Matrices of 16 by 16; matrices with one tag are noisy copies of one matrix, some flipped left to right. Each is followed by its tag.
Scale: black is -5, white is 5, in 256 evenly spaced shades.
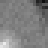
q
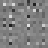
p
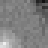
q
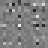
p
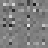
p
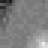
q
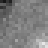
q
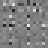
p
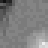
q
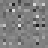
p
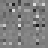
p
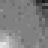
q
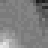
q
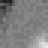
q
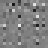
p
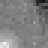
q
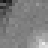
q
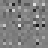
p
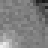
q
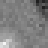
q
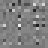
p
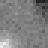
q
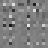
p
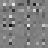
p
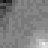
q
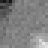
q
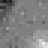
q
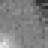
q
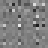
p
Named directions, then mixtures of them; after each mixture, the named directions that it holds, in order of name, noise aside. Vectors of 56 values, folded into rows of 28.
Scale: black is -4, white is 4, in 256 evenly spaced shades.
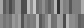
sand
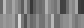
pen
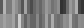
pen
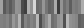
sand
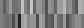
pen, sand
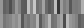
sand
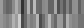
pen, sand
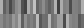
sand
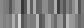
pen, sand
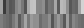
pen, sand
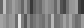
pen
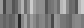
pen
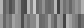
sand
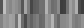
pen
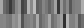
sand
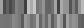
pen, sand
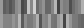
sand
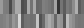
pen, sand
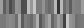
sand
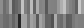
pen, sand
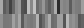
sand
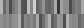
sand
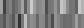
pen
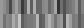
pen, sand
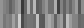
pen, sand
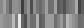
pen, sand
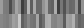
pen, sand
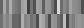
sand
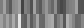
pen, sand
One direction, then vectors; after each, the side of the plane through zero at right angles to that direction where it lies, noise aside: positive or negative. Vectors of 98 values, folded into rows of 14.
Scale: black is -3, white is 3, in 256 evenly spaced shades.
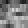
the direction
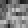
positive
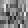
negative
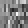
negative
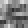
negative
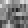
negative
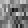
negative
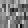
negative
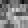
positive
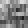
negative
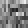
negative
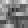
negative
